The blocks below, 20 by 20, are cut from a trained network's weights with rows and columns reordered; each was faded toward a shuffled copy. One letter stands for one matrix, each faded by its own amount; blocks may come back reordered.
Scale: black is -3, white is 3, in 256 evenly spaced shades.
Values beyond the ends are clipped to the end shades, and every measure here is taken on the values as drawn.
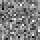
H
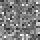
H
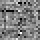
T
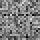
T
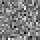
H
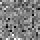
H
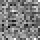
T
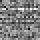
T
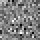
H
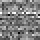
T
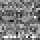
T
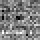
T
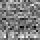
T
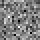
H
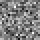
H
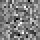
H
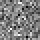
H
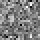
H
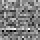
T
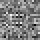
T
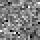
H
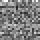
T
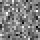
H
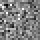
H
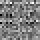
T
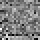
T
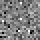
H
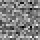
T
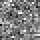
H
